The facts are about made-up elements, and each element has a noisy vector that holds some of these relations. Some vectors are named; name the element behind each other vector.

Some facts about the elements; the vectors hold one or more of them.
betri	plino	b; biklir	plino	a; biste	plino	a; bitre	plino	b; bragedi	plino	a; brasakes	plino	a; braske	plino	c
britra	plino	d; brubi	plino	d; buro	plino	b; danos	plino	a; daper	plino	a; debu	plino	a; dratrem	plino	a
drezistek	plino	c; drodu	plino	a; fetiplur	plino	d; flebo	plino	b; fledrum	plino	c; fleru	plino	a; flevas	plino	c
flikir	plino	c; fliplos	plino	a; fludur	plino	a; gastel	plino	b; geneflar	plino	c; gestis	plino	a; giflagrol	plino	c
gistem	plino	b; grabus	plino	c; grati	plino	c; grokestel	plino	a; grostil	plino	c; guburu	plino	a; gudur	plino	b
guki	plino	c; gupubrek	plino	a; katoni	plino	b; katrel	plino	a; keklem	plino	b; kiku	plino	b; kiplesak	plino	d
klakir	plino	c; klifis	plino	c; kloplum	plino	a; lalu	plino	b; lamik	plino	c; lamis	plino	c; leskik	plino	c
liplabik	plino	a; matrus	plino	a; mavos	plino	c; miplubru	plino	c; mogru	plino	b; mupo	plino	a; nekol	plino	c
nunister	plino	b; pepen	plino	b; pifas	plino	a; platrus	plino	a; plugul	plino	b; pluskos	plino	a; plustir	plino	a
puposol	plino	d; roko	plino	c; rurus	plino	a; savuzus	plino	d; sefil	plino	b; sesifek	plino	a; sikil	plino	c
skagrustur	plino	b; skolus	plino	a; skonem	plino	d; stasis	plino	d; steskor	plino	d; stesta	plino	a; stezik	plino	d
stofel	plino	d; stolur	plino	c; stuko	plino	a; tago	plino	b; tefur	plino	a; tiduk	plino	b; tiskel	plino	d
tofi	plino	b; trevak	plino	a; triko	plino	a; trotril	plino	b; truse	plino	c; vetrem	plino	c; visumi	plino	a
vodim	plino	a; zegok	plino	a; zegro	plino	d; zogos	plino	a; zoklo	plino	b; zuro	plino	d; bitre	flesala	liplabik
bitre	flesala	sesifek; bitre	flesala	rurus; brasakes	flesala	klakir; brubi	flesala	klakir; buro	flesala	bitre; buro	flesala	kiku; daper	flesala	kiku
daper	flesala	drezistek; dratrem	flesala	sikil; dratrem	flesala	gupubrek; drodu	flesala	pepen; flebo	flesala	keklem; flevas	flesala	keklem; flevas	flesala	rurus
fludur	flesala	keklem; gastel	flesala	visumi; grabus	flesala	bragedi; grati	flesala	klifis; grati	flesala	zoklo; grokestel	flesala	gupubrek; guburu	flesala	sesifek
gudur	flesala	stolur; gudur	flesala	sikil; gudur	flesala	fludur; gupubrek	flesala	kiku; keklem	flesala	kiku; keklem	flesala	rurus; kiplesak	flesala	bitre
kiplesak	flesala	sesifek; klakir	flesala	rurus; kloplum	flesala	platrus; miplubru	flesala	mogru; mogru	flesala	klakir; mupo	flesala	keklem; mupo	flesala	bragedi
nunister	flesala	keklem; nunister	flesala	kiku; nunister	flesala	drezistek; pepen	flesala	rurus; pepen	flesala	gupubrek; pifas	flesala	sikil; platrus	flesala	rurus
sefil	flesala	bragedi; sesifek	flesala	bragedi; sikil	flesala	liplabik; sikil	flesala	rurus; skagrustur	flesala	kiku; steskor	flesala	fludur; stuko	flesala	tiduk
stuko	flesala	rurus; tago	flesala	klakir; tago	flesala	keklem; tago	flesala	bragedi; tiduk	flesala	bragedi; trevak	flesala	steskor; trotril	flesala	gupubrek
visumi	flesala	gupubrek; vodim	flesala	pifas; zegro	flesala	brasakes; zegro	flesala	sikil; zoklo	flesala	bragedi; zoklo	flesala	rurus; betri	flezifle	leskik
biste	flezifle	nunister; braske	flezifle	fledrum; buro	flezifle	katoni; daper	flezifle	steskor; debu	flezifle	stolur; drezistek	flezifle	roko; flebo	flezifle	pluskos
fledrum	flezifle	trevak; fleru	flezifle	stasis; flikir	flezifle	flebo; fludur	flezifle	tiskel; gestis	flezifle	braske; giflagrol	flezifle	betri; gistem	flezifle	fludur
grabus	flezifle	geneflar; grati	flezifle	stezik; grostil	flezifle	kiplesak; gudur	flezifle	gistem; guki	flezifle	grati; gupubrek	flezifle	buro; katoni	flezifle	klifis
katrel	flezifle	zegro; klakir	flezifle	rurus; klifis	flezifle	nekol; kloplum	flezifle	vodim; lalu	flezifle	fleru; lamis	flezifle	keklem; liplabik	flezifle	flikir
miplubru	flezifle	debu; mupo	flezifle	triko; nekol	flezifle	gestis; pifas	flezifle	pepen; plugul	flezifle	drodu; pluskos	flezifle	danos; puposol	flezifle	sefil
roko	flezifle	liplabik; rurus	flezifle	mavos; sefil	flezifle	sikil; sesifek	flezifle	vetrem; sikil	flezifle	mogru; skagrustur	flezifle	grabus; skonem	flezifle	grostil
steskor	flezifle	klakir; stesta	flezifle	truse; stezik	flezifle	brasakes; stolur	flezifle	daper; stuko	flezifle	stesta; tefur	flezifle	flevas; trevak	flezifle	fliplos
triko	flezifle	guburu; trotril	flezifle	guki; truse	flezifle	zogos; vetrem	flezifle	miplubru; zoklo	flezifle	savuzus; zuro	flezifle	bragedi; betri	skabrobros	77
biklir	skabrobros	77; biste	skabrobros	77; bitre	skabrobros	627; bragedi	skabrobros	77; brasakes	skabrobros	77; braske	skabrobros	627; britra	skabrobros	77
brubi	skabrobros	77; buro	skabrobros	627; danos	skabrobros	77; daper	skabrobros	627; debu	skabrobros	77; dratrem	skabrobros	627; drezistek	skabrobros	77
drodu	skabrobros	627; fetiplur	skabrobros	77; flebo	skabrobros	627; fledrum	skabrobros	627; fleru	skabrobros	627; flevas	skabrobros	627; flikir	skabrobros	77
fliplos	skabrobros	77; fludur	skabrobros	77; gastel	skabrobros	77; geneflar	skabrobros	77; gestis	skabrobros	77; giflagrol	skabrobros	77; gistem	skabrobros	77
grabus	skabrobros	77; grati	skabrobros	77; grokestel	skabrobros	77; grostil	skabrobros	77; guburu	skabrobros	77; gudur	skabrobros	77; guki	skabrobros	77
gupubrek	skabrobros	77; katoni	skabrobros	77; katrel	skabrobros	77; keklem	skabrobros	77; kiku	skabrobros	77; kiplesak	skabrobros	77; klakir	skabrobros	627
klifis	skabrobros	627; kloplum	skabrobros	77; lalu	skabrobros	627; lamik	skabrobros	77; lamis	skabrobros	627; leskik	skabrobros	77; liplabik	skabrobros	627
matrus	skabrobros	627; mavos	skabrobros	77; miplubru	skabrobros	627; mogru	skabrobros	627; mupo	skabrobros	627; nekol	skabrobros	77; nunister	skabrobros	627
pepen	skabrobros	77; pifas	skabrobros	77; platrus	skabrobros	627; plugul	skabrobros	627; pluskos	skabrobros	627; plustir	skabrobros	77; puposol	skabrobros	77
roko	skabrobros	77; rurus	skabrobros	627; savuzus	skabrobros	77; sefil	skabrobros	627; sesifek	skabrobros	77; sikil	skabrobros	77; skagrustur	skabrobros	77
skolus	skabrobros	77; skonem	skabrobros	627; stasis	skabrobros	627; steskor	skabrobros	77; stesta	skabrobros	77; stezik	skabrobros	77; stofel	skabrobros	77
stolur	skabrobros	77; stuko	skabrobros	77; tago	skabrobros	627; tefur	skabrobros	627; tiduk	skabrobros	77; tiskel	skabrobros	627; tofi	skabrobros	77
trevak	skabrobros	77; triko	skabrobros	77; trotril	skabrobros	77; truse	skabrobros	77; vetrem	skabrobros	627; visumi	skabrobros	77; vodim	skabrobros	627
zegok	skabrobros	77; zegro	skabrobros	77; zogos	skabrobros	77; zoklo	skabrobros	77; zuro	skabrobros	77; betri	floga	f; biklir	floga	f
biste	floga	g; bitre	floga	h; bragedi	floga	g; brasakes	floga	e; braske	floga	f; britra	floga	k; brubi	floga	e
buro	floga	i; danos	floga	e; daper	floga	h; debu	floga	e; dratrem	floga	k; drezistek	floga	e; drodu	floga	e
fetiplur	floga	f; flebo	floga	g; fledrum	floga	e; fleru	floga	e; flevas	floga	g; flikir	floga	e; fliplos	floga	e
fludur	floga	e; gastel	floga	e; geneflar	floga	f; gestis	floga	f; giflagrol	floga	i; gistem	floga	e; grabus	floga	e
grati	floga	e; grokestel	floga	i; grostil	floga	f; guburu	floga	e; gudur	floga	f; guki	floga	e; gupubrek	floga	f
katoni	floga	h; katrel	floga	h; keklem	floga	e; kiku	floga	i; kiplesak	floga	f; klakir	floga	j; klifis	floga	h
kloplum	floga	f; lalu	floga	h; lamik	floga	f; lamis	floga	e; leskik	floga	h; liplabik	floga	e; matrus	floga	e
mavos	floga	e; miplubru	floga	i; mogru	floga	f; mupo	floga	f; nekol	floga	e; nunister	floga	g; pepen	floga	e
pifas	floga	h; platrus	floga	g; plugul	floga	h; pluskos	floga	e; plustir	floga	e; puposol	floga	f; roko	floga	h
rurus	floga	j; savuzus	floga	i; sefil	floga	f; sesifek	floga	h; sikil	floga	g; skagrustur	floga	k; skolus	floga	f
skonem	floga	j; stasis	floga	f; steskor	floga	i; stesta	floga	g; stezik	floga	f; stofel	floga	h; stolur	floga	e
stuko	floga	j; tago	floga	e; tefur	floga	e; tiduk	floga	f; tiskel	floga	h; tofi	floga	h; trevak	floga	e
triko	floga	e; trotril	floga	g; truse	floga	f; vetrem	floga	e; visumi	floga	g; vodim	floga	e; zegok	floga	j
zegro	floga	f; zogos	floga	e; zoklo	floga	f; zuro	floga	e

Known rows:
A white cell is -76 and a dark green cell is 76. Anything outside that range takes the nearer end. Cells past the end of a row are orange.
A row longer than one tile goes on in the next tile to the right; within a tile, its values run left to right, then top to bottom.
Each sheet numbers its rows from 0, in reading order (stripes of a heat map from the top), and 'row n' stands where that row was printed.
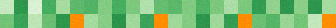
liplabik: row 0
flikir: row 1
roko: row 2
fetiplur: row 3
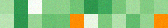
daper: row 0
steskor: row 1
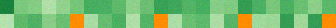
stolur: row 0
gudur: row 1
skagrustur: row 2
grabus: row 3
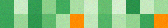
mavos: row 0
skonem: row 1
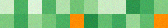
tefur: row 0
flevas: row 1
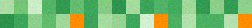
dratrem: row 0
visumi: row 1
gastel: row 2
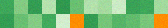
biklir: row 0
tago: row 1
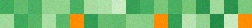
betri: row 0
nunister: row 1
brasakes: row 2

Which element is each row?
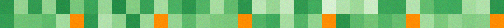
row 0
tiduk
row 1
kiku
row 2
kloplum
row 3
tiskel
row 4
bitre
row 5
stesta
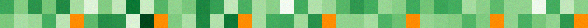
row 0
brubi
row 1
braske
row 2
nekol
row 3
miplubru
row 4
fludur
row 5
katrel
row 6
klakir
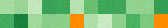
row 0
stasis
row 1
stuko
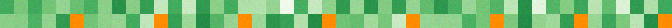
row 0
drezistek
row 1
stofel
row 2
leskik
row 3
vetrem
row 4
britra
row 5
pifas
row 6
mupo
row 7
flebo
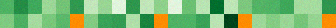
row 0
gupubrek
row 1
lamis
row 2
klifis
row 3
biste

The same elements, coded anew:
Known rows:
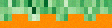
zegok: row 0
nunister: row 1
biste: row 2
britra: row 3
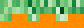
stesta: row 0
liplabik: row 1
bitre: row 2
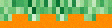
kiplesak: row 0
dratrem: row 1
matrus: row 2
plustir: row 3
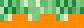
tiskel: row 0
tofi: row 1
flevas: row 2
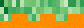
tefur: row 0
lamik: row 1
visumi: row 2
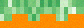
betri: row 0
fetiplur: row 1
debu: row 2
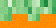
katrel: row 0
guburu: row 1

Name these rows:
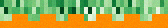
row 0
sefil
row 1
zuro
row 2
buro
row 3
rurus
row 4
mogru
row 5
stolur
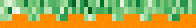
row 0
sesifek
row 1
savuzus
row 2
trevak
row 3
tago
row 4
zoklo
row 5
gistem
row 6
gestis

